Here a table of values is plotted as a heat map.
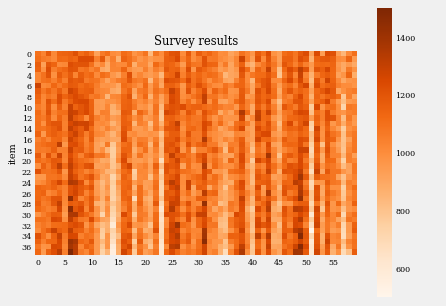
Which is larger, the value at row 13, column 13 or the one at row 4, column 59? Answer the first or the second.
the first
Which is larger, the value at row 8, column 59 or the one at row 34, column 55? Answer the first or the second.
the second
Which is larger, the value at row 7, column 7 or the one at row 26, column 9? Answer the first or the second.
the first
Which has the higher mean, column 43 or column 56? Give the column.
43
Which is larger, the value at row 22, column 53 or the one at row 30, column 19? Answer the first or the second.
the second
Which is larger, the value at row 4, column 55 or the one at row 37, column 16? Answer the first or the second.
the second
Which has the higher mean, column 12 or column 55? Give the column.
55
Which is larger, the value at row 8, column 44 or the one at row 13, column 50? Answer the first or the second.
the second
